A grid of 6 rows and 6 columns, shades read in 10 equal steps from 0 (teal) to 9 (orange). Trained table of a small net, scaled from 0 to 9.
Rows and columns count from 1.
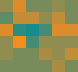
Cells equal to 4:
11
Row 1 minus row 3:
-3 7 4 2 -3 -4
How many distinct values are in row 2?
4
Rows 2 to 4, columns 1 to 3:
3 7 7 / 8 1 0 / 5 9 2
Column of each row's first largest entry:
2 2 1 2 6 5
